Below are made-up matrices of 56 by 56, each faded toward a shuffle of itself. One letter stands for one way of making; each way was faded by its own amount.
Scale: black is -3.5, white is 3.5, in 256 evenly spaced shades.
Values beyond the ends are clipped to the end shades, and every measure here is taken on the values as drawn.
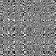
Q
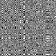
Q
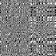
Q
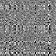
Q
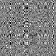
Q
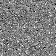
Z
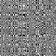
Q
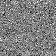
Z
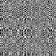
Q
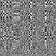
Q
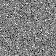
Z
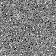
Z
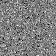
Z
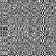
Q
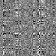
Q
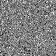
Z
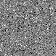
Z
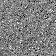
Z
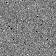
Z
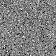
Z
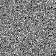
Z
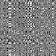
Q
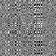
Q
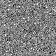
Z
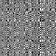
Q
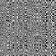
Q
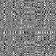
Q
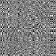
Q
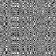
Q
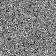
Z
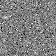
Z
